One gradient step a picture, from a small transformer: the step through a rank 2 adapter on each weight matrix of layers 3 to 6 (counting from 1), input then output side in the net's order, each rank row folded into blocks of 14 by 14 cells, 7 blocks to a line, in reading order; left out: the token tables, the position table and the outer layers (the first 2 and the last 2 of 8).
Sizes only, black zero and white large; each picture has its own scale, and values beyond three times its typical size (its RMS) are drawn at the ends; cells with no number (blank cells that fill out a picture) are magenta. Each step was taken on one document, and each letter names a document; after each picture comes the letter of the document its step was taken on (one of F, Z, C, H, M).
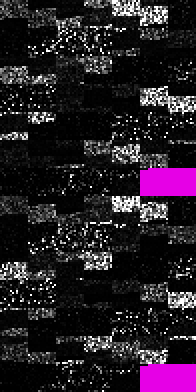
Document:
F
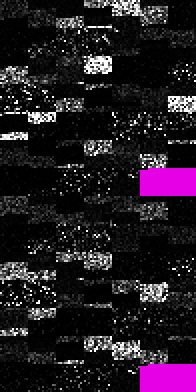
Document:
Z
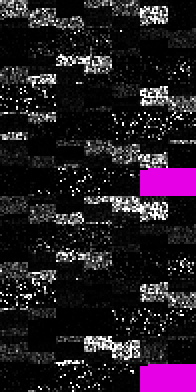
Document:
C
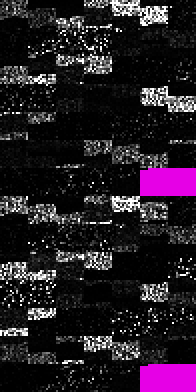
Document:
F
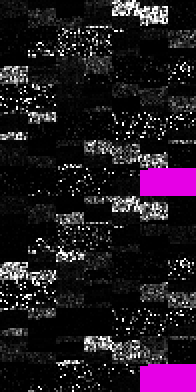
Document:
C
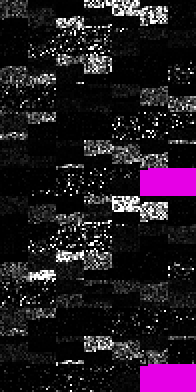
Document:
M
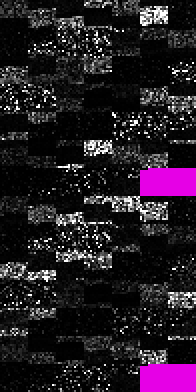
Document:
Z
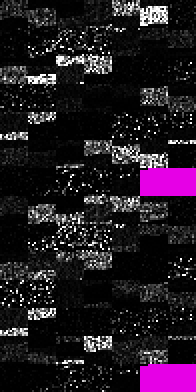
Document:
F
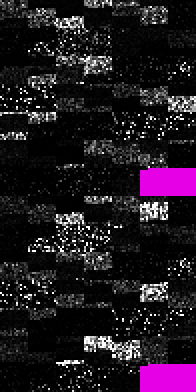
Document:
C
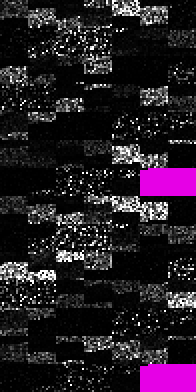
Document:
M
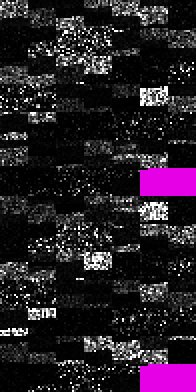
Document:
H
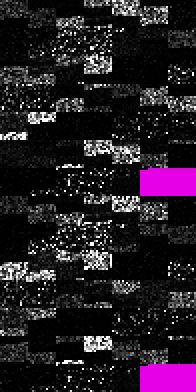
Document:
M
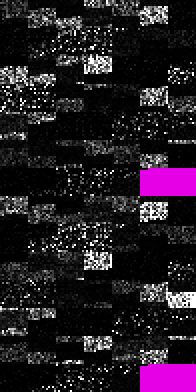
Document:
M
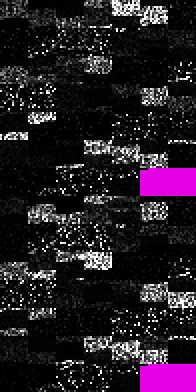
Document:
F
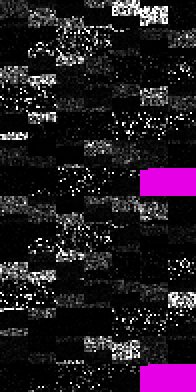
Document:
C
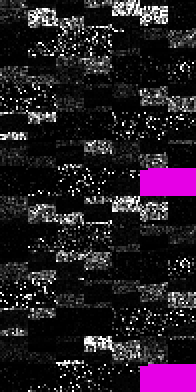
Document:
C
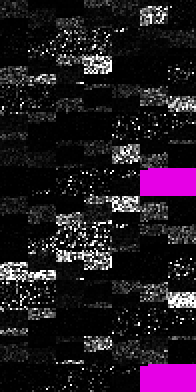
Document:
M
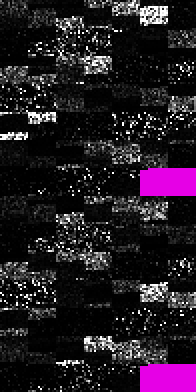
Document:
C
